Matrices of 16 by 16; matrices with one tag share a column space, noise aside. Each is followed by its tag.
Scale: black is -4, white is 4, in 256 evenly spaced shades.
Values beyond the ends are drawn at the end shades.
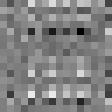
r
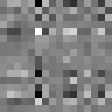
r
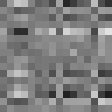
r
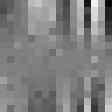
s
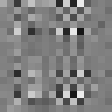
r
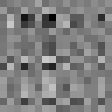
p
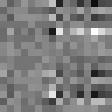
r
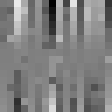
s
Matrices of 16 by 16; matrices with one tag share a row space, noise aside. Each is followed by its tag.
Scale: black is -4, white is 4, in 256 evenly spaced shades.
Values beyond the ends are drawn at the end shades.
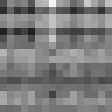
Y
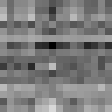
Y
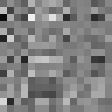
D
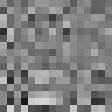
D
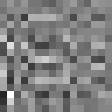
D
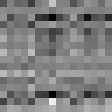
Y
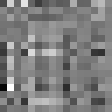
D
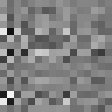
D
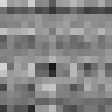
Y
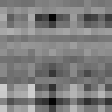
Y
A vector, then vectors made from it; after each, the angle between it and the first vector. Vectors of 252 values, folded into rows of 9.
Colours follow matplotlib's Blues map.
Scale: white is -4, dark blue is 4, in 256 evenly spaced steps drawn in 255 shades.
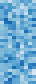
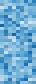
orthogonal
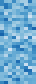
orthogonal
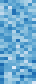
partly opposed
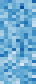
partly opposed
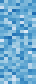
partly opposed
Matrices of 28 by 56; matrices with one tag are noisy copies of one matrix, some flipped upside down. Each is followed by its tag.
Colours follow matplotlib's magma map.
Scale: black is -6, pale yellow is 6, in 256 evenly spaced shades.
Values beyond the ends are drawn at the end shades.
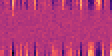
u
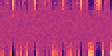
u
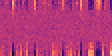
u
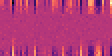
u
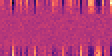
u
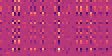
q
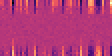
u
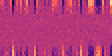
u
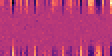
u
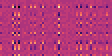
q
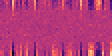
u
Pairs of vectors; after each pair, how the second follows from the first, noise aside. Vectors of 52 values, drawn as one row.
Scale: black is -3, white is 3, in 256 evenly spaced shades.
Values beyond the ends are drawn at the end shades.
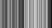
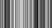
wrapped around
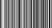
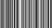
wrapped around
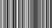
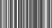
sign-scrambled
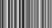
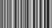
wrapped around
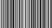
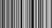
shuffled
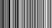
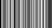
shuffled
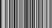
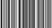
shuffled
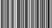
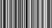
wrapped around
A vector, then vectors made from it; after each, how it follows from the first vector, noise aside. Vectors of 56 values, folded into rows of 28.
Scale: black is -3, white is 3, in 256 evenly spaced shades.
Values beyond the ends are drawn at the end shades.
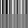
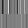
partly zeroed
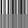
negated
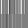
partly zeroed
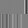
partly zeroed
